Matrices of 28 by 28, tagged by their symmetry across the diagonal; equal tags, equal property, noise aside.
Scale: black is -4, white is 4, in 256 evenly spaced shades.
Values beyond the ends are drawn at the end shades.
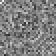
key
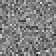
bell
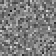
key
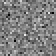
bell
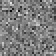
bell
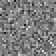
key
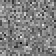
bell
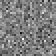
bell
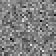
bell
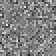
key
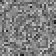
key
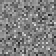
key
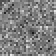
key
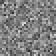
key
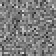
bell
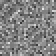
key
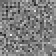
key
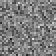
bell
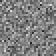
key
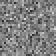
bell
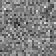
bell
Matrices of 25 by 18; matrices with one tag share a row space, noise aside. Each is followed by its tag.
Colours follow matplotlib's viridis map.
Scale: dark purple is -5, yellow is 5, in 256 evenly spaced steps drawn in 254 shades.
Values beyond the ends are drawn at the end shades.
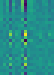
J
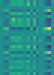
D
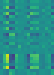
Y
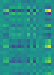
D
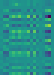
D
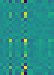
J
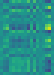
D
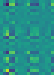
Y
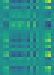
D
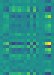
D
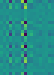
J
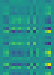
D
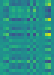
D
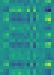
D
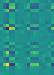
Y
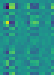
Y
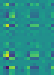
Y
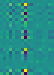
J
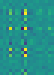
J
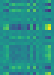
D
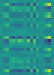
D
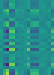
Y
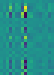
J
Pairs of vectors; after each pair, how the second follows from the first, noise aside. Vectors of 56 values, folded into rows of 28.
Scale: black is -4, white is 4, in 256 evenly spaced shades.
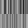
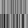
reversed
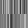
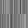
shrunk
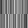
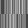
reversed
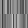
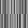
reversed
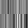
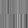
shrunk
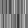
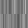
shrunk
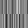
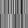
reversed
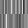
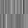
shrunk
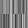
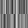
reversed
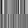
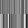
reversed
